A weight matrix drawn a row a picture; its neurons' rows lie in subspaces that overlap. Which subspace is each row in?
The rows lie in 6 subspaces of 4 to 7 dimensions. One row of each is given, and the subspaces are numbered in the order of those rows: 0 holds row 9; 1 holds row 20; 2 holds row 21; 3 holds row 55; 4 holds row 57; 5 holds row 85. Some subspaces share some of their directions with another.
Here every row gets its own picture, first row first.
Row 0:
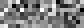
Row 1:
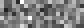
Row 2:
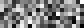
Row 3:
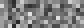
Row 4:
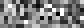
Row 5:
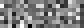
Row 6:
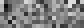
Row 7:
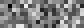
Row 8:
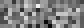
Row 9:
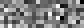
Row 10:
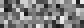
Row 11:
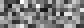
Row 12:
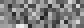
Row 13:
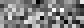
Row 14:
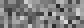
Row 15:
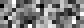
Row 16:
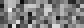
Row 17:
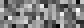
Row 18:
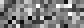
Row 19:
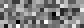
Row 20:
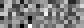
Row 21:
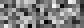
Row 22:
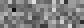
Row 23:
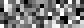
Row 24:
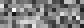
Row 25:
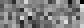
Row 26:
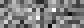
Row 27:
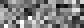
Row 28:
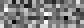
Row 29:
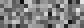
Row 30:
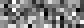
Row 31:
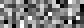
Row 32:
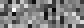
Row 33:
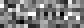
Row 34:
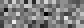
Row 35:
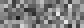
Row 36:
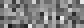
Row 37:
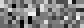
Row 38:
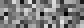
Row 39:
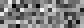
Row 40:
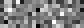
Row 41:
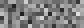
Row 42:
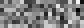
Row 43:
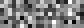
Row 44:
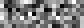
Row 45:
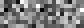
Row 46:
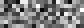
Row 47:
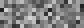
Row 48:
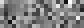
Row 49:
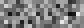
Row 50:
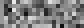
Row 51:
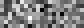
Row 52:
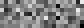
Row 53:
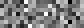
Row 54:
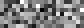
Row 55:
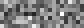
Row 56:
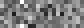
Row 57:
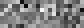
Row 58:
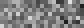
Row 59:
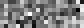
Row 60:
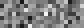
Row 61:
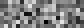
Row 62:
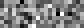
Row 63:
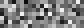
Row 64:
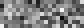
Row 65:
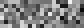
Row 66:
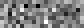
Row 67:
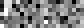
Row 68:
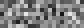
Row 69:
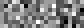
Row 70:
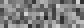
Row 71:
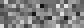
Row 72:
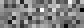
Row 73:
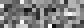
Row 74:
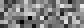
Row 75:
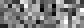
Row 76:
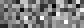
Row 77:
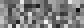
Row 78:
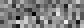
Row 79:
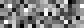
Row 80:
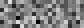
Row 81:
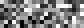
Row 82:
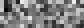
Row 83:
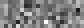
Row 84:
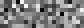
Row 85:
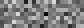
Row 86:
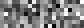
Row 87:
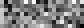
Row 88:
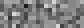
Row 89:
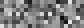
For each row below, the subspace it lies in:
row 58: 1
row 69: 4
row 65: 0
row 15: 2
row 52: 2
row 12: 4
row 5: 0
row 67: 1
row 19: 2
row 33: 3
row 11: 5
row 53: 5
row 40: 2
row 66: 2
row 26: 1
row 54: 5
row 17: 0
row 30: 0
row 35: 4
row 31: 0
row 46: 5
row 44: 2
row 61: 2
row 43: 0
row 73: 1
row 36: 0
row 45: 5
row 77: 2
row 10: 0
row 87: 5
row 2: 2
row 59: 2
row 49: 3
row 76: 4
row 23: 3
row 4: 1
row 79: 4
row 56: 4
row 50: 0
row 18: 3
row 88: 0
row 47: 4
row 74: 3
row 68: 3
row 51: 1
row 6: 3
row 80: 4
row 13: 1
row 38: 1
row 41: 1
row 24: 0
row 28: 5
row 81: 3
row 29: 0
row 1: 3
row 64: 1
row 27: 3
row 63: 1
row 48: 3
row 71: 3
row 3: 2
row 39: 4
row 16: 2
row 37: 3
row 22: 0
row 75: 4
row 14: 1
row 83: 2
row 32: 0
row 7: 4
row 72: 3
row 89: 1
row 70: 0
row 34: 5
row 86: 1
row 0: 4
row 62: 4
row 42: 0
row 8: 2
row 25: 2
